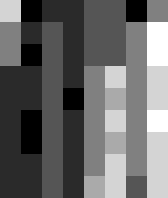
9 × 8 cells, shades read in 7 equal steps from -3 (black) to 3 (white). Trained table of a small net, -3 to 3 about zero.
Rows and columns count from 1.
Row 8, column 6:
2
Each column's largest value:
2 -2 -1 -2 1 2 0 3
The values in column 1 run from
-2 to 2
